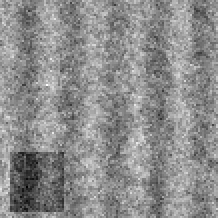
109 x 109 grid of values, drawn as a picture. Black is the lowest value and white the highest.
Mirror symmetry: none. Odd patch: lower, in the bottom left. Stripes: upright, repeating 5 times. Grain: blotchy. Ninth with the lowest average: bottom left.
